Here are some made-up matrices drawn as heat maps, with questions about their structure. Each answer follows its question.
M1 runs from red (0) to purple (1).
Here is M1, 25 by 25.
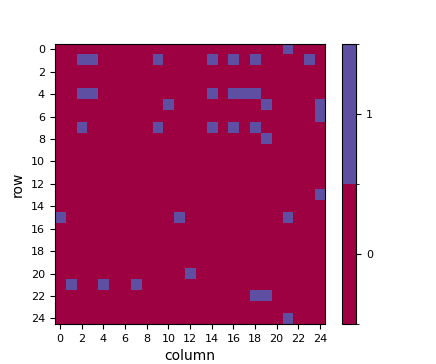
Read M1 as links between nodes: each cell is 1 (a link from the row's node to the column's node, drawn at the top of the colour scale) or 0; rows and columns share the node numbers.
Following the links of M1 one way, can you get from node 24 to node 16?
yes
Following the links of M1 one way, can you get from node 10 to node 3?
no
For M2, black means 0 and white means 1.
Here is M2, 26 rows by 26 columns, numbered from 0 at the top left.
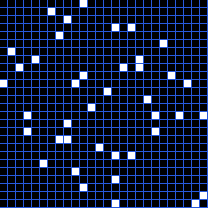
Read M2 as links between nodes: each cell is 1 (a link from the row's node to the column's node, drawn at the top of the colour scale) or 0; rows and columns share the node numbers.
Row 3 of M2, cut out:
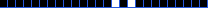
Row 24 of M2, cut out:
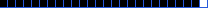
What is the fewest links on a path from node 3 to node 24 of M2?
3
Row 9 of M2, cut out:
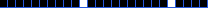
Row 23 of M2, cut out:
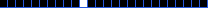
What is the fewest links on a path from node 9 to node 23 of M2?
2
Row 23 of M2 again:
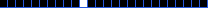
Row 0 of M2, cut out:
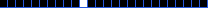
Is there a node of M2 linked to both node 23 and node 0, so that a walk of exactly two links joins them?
yes
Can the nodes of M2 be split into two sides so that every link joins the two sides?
yes
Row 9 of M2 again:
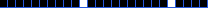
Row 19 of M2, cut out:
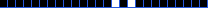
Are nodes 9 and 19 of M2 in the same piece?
no
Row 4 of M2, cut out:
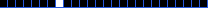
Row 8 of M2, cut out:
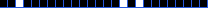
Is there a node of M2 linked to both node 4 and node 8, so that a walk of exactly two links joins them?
no
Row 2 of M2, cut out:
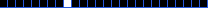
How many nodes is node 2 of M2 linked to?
1
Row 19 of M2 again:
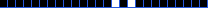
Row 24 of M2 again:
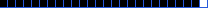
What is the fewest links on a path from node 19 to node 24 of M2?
3
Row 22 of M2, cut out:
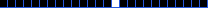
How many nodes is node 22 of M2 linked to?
1
